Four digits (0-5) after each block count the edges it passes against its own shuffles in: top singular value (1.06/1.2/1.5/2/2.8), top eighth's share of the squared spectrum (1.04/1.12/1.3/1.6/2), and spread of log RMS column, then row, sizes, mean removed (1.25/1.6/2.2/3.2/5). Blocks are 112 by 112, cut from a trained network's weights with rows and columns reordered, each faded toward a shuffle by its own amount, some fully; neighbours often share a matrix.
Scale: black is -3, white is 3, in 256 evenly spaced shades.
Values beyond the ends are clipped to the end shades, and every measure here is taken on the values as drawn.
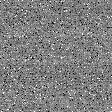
1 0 0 0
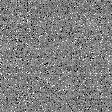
1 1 1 0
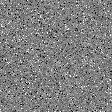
0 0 0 0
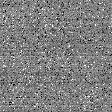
2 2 2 0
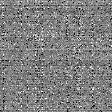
3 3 3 1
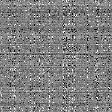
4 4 4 2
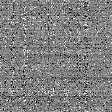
3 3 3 1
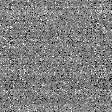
2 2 2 0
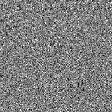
4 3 1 1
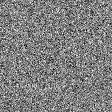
2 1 0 0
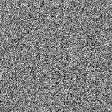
4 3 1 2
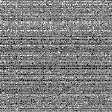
5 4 3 3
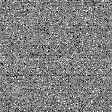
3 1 0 0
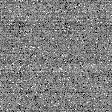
3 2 1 0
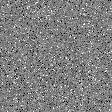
0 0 0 0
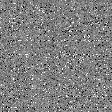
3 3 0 2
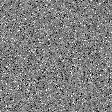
1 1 0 0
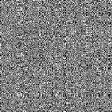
4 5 3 2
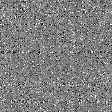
2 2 0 2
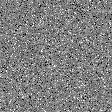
0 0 0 0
